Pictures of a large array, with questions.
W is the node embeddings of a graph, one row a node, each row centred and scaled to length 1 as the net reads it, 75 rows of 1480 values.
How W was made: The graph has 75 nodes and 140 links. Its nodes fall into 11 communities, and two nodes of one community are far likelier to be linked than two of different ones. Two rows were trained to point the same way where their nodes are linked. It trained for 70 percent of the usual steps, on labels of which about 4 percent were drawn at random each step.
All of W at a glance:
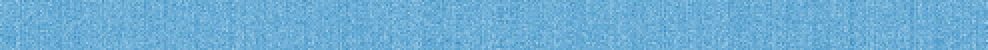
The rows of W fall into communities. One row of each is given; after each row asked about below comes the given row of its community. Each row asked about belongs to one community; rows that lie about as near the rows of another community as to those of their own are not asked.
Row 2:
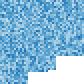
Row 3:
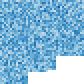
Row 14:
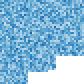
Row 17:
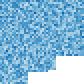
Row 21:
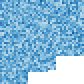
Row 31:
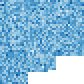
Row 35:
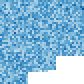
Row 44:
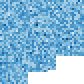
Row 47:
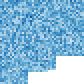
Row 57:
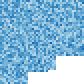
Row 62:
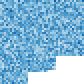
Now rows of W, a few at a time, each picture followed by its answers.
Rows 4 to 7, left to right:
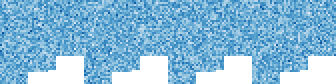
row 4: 57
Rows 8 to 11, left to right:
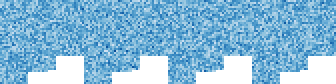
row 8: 35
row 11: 31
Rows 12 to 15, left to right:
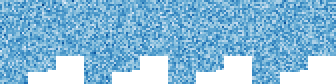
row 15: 31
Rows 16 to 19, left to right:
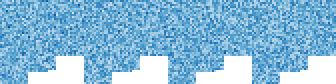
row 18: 62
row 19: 57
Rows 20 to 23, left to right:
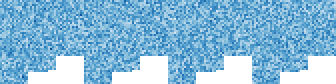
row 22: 2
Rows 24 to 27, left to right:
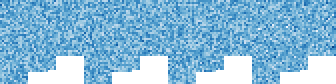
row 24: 2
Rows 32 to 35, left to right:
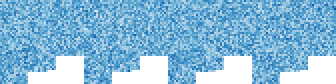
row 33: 44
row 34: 21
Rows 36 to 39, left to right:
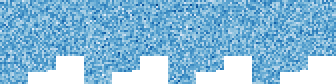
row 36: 44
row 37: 47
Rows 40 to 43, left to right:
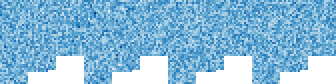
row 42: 57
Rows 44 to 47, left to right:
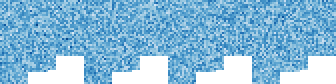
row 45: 17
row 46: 21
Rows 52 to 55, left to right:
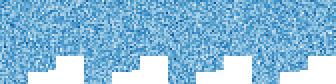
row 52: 14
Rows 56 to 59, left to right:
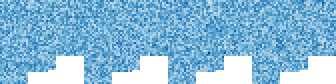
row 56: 57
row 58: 62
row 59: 47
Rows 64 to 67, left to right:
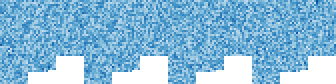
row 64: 17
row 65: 17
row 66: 21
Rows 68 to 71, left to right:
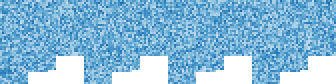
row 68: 17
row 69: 44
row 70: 21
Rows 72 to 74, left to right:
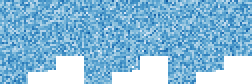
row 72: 35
